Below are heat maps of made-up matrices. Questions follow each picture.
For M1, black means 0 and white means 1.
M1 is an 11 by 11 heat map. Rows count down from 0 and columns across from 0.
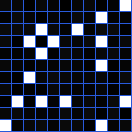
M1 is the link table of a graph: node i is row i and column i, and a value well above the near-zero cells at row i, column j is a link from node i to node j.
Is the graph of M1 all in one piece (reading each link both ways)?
no
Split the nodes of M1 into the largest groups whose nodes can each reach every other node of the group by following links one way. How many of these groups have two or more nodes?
1
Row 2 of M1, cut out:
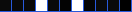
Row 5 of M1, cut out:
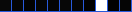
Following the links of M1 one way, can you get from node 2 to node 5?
yes
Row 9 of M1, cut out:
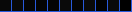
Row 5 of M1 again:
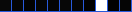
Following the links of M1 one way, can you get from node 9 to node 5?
no
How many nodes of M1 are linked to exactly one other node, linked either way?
5
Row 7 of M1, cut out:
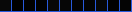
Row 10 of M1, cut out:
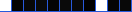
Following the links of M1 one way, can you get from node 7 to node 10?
no
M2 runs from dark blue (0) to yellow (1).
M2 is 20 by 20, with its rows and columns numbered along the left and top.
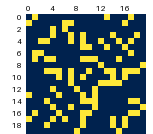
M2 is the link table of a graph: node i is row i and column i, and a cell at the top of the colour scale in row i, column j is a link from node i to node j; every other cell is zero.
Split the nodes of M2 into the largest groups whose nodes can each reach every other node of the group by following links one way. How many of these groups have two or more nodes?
1
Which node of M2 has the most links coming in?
node 9
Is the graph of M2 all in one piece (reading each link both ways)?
yes
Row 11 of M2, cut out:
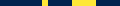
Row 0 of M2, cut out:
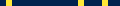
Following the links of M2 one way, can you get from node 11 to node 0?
yes
